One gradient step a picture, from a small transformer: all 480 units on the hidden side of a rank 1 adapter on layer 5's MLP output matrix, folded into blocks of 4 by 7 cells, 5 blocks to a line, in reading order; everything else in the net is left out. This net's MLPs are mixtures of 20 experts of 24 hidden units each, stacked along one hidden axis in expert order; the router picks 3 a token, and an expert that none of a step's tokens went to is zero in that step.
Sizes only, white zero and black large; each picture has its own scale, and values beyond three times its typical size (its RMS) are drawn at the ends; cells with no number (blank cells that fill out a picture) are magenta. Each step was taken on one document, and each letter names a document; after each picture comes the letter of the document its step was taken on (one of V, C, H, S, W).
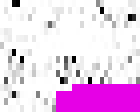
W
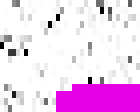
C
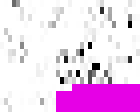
W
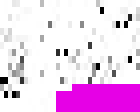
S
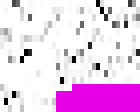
C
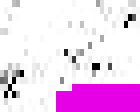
S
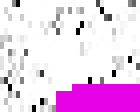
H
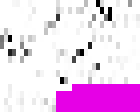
C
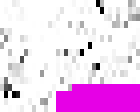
S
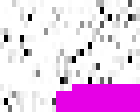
C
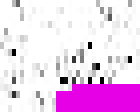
W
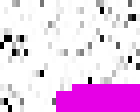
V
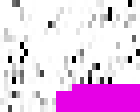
W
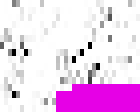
W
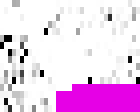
H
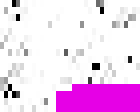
S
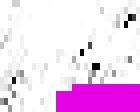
S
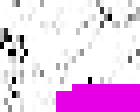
H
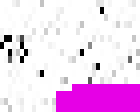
V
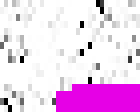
V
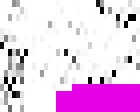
S
